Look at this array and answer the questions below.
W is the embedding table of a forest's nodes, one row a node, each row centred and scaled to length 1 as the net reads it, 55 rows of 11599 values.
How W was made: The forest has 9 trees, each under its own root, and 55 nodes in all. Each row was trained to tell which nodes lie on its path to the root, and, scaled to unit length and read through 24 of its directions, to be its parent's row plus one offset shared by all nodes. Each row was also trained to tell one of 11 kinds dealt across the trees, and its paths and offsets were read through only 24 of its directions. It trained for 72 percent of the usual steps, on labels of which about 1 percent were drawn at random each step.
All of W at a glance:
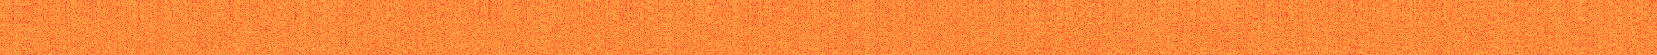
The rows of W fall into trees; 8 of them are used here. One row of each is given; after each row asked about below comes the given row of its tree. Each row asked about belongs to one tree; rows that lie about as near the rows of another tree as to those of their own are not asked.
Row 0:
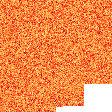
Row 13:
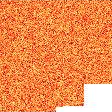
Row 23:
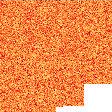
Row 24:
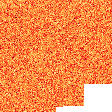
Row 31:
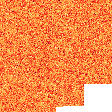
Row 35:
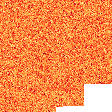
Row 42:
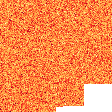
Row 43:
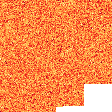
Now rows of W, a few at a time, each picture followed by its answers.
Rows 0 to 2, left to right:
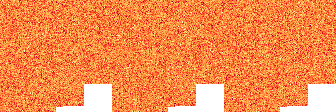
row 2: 0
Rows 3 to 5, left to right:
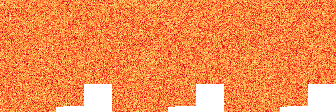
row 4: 24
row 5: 24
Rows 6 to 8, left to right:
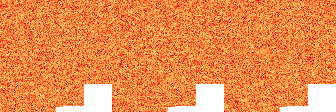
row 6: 13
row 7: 0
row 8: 0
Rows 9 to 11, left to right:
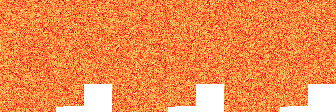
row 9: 31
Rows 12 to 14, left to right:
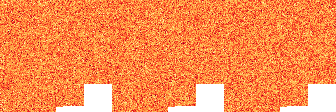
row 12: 24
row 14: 24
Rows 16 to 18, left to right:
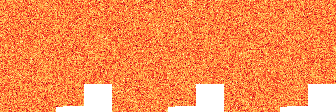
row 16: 24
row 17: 0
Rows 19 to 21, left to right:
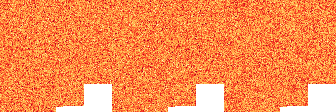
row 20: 42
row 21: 35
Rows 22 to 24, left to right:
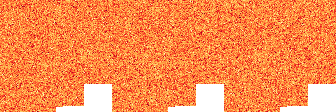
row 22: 43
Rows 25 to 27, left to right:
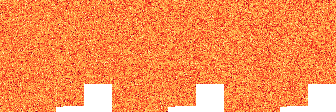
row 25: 0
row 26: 23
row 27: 31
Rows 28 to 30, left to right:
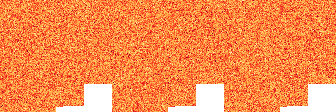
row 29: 42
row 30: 23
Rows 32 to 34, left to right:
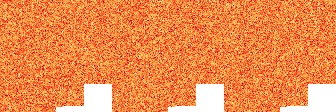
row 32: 43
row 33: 24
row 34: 43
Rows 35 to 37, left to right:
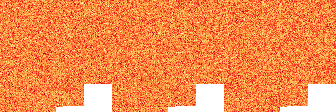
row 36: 0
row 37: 24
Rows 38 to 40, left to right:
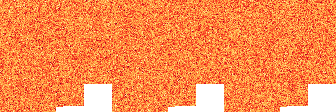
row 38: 42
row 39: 24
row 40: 31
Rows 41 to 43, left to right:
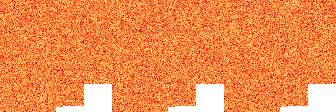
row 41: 23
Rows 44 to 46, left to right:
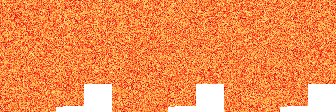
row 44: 35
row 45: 43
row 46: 35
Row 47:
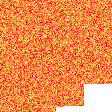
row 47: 42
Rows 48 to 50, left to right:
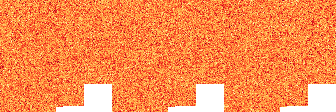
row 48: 42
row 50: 13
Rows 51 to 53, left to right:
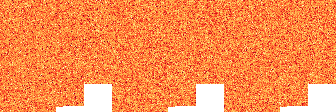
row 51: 23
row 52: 0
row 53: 0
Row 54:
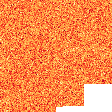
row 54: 43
